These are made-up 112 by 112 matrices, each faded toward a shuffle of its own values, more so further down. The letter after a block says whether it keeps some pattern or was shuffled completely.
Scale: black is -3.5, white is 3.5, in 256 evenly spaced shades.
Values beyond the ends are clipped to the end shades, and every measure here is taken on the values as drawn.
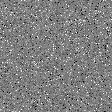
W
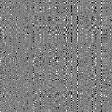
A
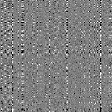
A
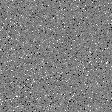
W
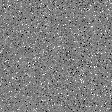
W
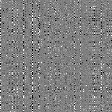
A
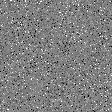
W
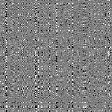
A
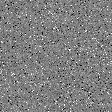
W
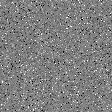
W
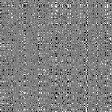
A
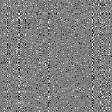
A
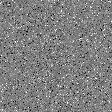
W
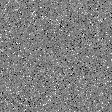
W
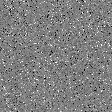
W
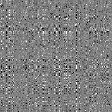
A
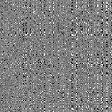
A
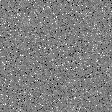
W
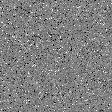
W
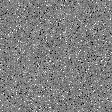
W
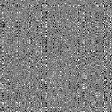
A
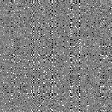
A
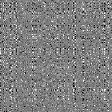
A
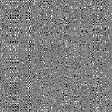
A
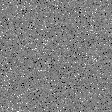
W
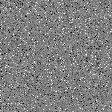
W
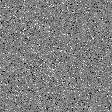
W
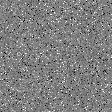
W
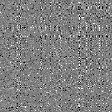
A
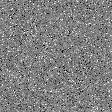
W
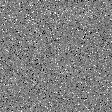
W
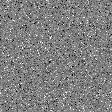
W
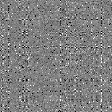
A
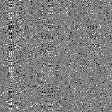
A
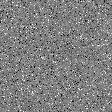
W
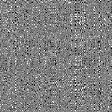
A
